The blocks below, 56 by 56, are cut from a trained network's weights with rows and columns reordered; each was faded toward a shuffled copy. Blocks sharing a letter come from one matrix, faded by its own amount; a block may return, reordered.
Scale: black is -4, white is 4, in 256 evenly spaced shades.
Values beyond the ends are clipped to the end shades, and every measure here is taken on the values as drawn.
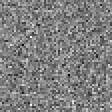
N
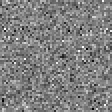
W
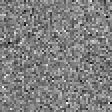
N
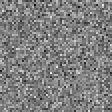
N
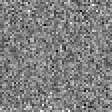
N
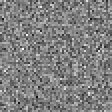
N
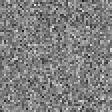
N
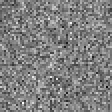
N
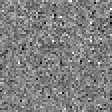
W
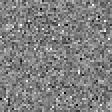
W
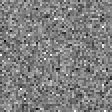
W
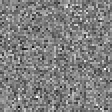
N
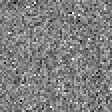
W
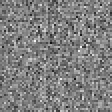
N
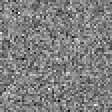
N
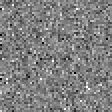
W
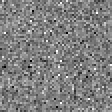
W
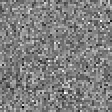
N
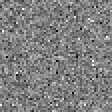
W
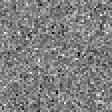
W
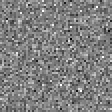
W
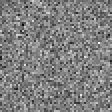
N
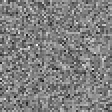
N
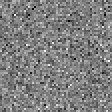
W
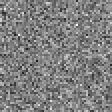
N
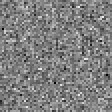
N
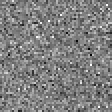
W
